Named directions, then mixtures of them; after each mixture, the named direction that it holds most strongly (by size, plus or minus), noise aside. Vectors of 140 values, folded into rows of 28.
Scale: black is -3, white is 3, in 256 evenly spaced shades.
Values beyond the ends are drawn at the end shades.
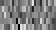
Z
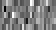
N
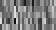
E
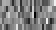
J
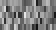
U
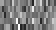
Z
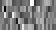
N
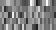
N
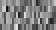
U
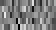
Z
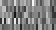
E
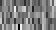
E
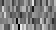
Z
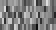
U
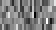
J
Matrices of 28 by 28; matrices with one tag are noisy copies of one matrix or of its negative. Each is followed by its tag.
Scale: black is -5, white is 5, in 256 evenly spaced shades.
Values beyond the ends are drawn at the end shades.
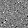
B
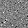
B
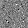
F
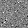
B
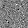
F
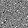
B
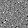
B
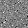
B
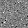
B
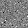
B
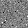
B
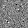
F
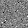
B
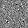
F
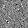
F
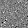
B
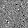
F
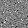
B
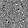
F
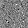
F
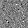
F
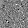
F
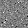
B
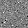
B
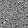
B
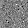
F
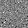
B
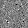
F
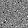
B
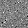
B
